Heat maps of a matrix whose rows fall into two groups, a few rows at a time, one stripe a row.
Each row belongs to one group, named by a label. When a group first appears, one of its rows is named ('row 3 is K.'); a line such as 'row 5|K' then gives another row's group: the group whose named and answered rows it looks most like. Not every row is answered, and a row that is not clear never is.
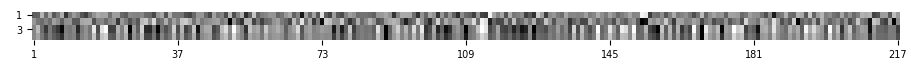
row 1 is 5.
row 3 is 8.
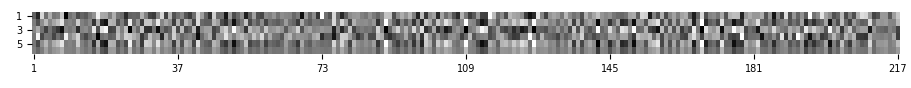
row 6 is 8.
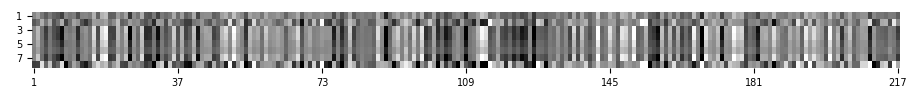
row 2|5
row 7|8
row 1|8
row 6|8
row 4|8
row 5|8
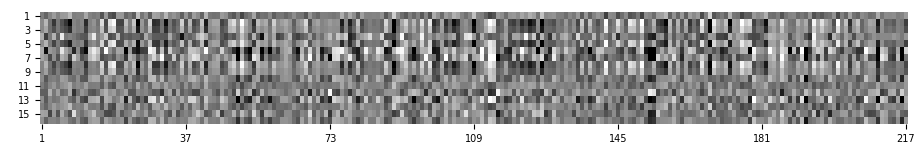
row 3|8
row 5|8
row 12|5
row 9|8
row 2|8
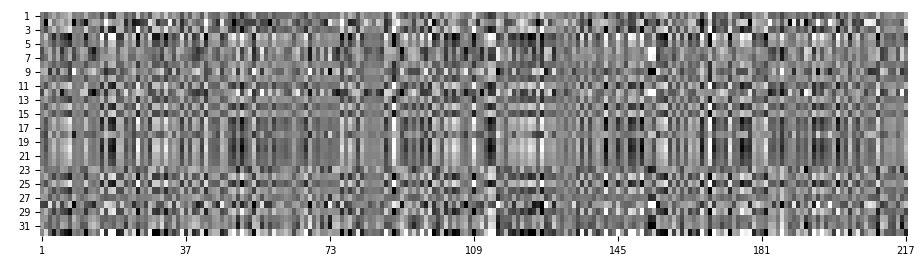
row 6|5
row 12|5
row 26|8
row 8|8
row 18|5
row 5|8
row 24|8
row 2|5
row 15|8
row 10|8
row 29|8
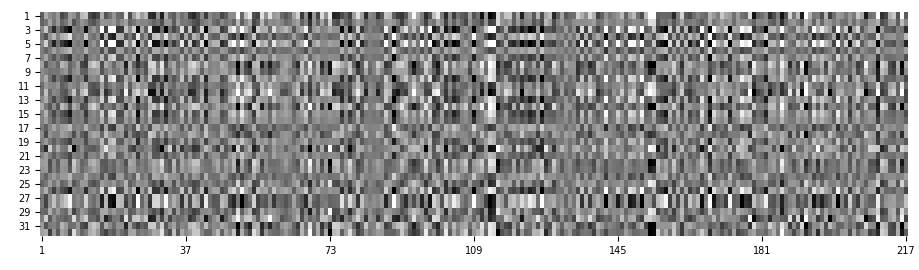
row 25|5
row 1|5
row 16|8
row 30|5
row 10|8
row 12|5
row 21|8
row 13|8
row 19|8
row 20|5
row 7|8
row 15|8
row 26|8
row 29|5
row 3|8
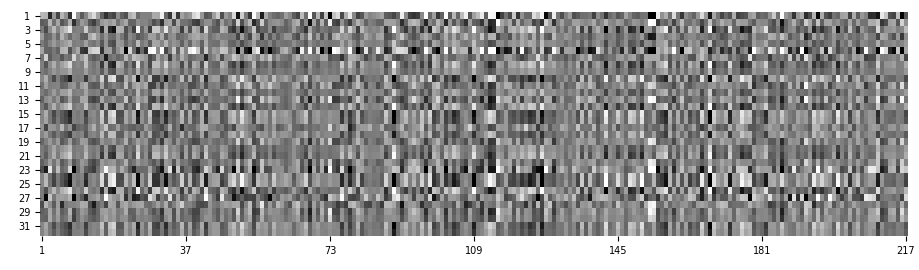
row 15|8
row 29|5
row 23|5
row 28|5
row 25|8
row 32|8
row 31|8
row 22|5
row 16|8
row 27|5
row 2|5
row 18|8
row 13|5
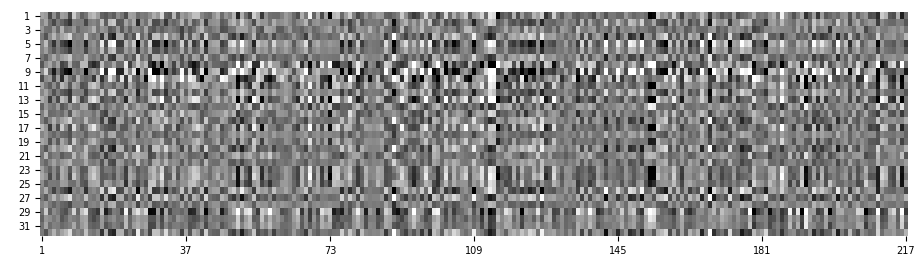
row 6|8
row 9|8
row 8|5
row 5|8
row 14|5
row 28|8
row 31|5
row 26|8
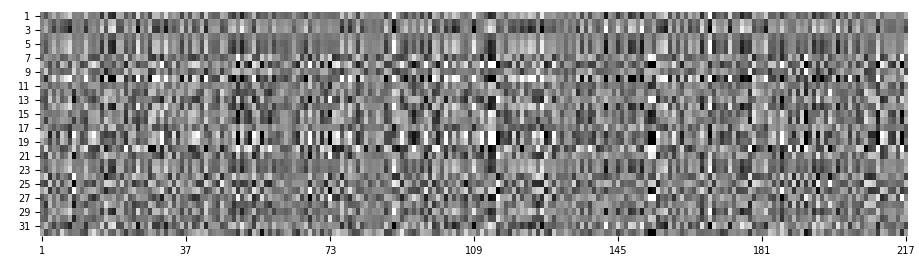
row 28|5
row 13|5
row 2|8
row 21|5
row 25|5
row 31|8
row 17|8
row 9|5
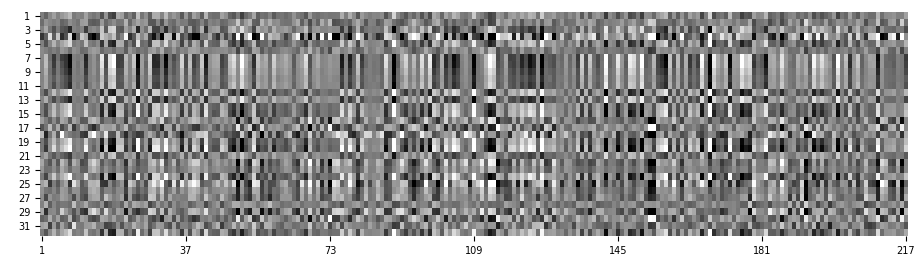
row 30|5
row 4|5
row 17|5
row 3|8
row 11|8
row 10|8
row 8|8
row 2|5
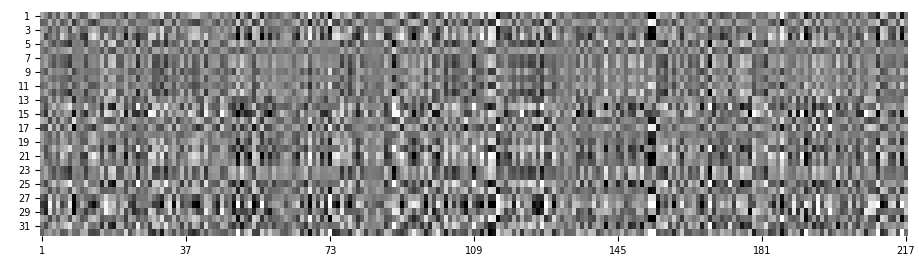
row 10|8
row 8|8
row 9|5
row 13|5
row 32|5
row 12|8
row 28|5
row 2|5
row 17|5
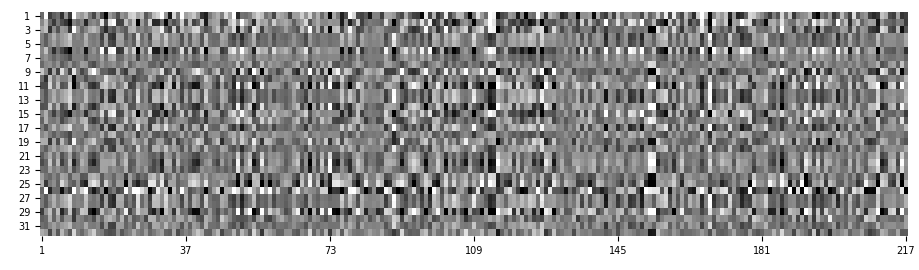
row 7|8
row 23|5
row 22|5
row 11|5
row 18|8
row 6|8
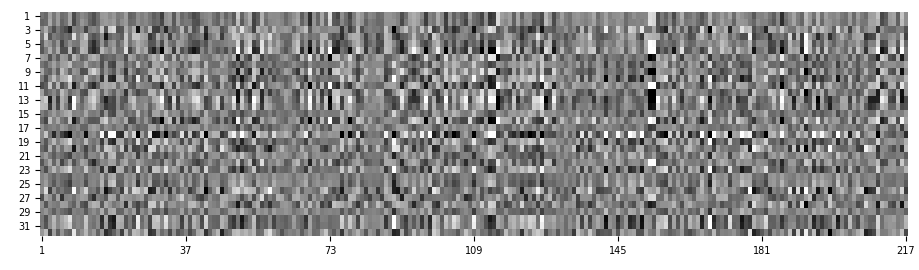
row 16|5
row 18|8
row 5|5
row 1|5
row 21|8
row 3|8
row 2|5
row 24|8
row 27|5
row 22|5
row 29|8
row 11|5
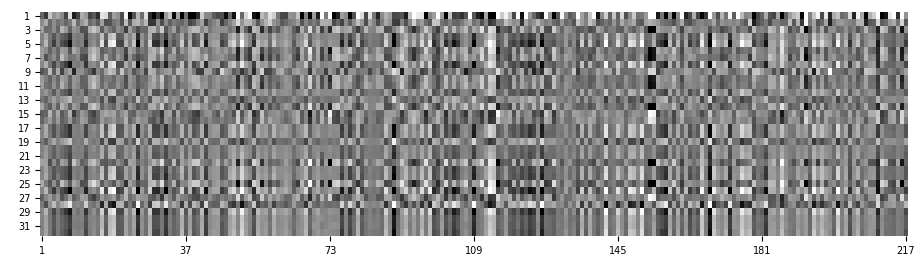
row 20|8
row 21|8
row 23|8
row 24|8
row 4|8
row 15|5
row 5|8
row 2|5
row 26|8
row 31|8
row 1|5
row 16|5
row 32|8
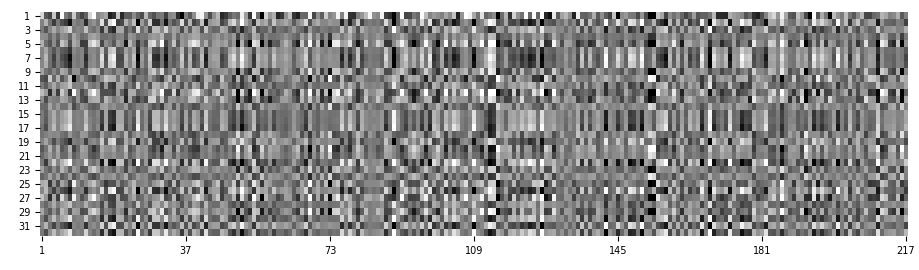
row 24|5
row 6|8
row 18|5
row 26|8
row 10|5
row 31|8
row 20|5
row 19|8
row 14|5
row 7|8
